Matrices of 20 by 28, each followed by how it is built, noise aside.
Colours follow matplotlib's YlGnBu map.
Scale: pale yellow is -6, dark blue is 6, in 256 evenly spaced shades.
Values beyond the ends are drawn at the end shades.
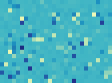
sparse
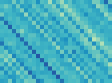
Toeplitz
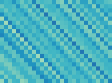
Toeplitz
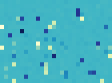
sparse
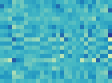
low rank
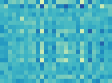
low rank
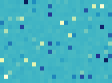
sparse
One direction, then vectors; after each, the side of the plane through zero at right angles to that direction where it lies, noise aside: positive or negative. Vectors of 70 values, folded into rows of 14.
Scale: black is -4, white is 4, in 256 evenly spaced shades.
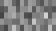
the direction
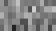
negative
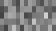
positive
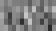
negative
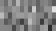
negative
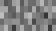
negative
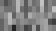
negative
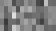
positive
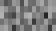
negative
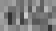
negative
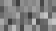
positive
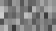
negative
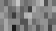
negative
